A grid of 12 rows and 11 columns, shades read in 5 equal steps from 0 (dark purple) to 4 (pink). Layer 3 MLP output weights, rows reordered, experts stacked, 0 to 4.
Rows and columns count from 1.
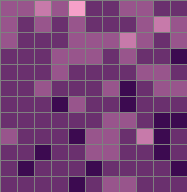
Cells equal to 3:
4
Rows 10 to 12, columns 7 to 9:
2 1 1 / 1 1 1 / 2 2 1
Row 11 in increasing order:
0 0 0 1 1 1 1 1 1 1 1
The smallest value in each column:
1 0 0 0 0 0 1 0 1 0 0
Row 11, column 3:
1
